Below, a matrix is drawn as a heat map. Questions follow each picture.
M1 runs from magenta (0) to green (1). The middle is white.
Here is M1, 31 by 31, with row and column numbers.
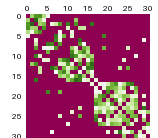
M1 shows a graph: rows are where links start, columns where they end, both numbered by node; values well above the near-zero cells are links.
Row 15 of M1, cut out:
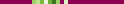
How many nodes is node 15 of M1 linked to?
8
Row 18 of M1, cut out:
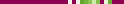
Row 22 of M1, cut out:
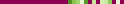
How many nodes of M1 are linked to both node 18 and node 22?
7
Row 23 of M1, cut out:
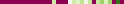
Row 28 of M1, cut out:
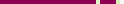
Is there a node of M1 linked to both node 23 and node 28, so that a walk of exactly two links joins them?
yes
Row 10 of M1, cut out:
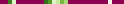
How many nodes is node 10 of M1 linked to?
9
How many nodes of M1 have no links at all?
0
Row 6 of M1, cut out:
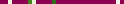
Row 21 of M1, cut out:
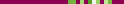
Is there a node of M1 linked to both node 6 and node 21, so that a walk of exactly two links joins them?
no
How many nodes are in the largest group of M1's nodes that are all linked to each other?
7
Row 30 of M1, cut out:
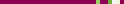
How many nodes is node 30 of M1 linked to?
4
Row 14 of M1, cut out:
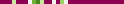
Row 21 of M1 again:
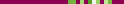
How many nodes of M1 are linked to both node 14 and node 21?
0
